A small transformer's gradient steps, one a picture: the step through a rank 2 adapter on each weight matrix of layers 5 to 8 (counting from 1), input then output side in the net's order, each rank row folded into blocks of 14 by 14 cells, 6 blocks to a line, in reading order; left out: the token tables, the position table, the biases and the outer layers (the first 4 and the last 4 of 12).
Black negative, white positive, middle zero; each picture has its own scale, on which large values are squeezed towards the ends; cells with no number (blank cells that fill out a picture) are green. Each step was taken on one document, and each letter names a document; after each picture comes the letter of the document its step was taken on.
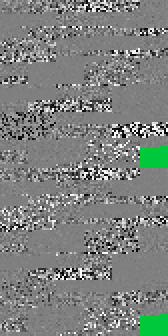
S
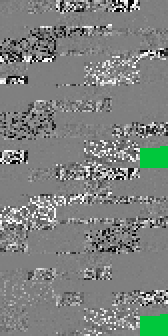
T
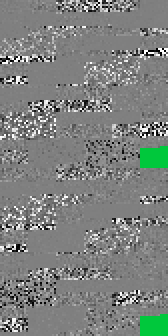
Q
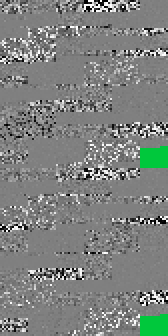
S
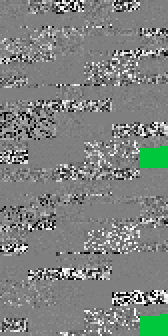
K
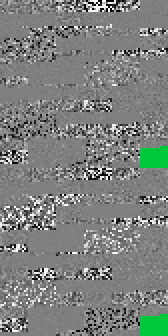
Q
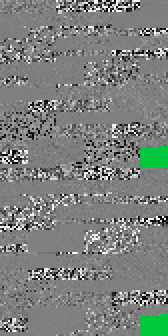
Q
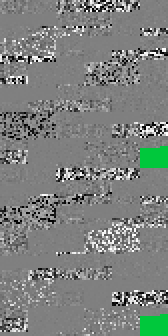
T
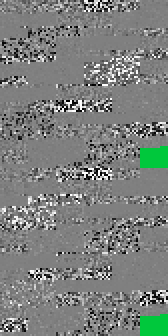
S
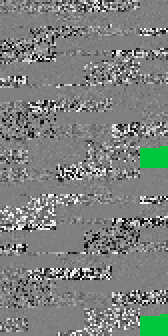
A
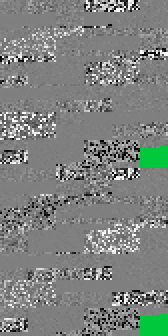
T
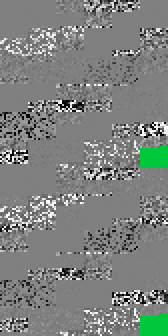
K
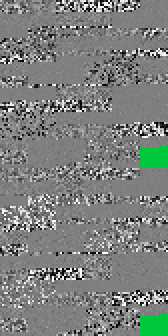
S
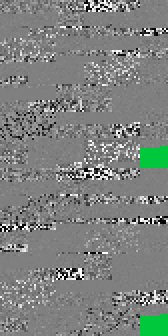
S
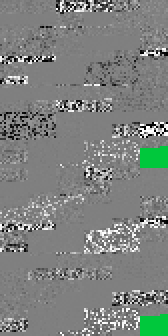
T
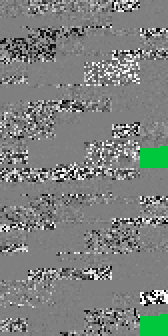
K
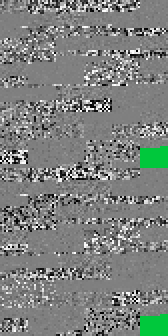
S
